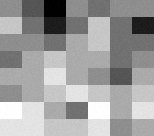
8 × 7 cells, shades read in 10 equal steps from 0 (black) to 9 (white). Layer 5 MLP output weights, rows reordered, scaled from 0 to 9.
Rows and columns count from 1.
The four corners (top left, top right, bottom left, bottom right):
5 5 8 6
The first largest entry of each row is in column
1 1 5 3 3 4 1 1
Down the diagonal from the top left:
5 4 4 6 5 6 8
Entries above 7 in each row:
0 0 0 0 1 1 4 3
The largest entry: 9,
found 2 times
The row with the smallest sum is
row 1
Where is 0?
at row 1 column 3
